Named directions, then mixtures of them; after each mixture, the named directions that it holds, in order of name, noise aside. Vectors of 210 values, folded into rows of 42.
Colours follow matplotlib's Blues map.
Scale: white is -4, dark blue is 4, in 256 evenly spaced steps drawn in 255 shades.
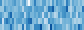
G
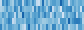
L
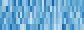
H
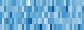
G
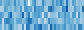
G, L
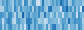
G, L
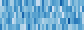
L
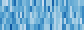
G, H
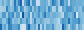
H, L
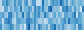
G, L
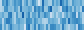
G, L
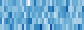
G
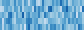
G, L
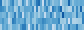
L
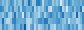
G, L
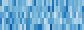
G, H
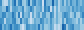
H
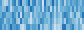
H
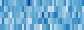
G
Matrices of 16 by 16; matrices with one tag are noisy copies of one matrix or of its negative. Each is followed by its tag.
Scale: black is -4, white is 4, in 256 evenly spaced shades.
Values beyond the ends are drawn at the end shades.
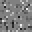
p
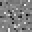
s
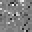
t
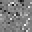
t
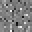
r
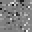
t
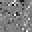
t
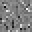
p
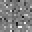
r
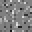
r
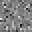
p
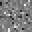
s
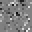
t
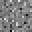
r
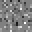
r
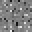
r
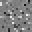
s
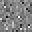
p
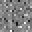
r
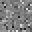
p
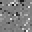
t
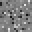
s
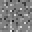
r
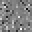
p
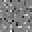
r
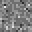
p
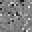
t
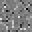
p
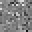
t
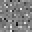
r
